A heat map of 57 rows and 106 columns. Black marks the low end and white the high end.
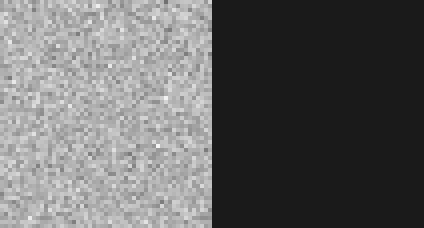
The table splits into one row of 2 panels. Panel 1,1: high, fine-grained. Panel 1,2: very low, flat.
